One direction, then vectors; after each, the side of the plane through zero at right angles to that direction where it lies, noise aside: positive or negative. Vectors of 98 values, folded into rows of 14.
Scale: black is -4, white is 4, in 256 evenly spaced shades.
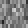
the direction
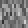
positive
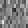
negative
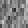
negative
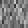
positive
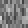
negative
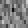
negative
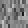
negative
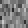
negative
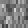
positive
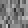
negative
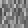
negative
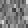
negative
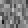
positive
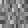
positive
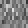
positive
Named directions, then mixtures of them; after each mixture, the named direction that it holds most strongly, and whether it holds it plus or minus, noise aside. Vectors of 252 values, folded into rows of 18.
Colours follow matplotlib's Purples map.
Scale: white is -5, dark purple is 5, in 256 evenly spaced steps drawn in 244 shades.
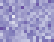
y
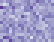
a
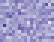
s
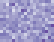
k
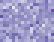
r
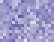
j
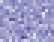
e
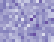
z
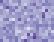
e, minus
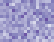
k, minus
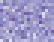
e, plus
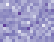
r, plus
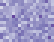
k, plus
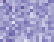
y, plus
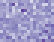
k, plus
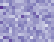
a, plus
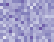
a, minus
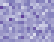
a, plus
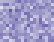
a, minus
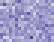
a, minus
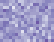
r, plus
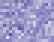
s, plus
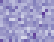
e, minus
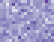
k, plus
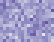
z, plus
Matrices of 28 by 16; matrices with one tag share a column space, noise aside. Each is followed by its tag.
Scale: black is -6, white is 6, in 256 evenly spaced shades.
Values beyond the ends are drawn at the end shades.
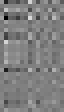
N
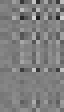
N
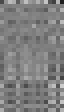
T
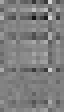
N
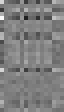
N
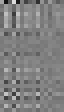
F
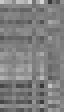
T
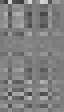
F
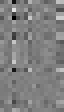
N
